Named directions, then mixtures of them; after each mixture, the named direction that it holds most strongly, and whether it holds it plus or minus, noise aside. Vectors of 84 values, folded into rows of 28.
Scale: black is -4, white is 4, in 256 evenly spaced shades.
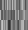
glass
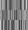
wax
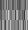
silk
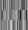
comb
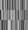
glass, minus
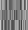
wax, plus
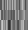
glass, plus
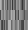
glass, minus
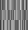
wax, minus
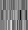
comb, plus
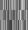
comb, minus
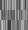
glass, plus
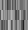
glass, minus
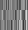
comb, minus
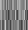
silk, minus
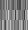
silk, plus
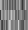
glass, minus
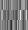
comb, minus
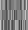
wax, plus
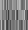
silk, minus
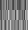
silk, plus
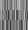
silk, minus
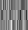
comb, plus
